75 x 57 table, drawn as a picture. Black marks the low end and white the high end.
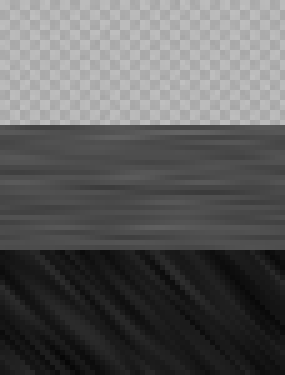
It is made of 3 by 1 panels. Panel 1,1: high, checkered, faint in contrast. Panel 2,1: low, streaked across, faint in contrast. Panel 3,1: very low, slanting down to the right, faint in contrast.
